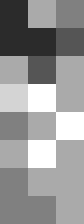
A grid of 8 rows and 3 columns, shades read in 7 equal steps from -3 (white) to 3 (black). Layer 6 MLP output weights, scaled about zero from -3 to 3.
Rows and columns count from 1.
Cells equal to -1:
10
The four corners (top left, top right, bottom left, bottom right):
2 0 0 -1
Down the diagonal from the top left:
2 2 -1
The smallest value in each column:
-2 -3 -3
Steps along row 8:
same down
